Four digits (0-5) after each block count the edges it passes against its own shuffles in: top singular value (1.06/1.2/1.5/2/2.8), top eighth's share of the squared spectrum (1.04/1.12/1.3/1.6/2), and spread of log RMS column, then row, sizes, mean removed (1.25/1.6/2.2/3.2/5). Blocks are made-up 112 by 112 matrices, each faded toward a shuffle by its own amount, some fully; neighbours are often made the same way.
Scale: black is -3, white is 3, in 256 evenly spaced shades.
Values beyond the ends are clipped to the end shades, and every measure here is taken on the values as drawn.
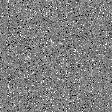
1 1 2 0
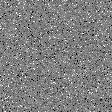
0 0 0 0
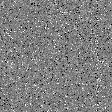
1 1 1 0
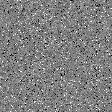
1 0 1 0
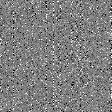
2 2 3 0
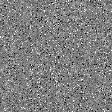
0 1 2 0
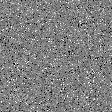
0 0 0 0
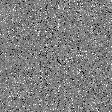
1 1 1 0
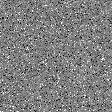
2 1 0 0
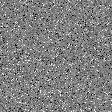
0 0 0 0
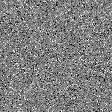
0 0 0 0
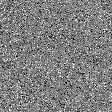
2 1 0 0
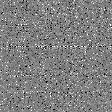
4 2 1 2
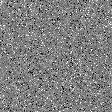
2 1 0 0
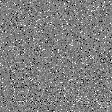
3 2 1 1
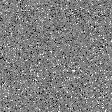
1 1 0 0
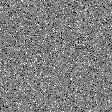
2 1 0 0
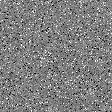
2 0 0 0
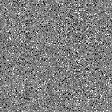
4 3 2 1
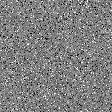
3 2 0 1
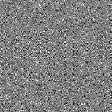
4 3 2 2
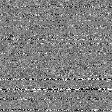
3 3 0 4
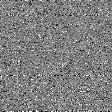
2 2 0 3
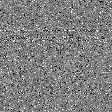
1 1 0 2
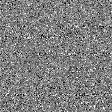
1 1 0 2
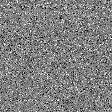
0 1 0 2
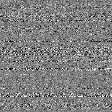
2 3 0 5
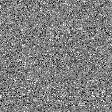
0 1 0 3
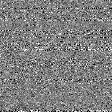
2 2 0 4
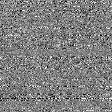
2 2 0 4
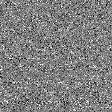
1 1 0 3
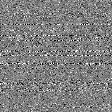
2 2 0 4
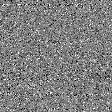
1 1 0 2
